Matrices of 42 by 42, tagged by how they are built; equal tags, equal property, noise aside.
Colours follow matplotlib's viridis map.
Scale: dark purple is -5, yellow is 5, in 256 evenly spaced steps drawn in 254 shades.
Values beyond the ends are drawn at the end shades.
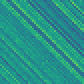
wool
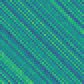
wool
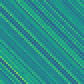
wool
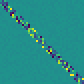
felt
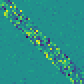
felt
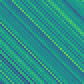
wool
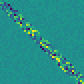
felt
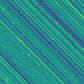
wool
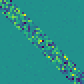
felt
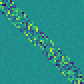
felt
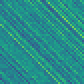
wool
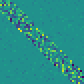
felt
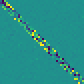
felt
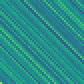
wool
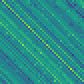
wool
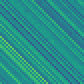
wool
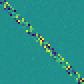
felt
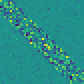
felt
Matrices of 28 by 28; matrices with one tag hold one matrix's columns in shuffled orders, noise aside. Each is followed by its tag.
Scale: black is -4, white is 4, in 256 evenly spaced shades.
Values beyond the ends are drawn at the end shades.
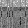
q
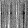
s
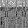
q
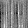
s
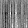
s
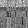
q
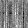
s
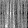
s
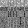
q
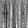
s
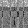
q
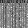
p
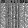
p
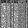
p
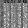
p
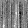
s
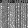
p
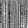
s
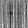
s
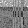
q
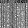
p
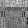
q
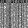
p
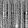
s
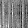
s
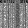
p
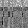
q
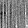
s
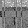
q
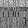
q
